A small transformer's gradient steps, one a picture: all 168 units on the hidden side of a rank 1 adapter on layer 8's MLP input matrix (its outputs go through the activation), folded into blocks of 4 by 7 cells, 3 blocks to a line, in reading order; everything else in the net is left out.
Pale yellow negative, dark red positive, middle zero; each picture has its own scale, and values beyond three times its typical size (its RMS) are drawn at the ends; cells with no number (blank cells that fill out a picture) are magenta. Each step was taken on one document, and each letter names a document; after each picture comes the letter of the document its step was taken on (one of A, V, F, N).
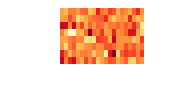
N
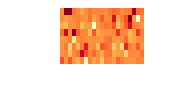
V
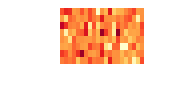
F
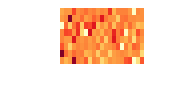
F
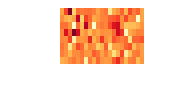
V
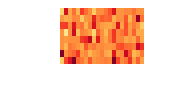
N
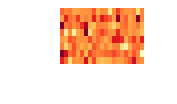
F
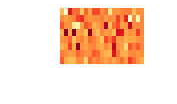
V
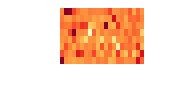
N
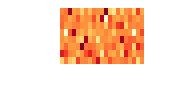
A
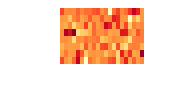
V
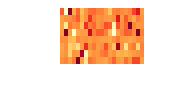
V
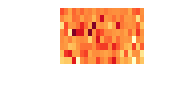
F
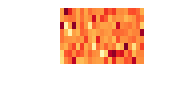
N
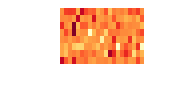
N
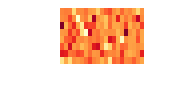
F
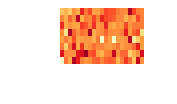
N
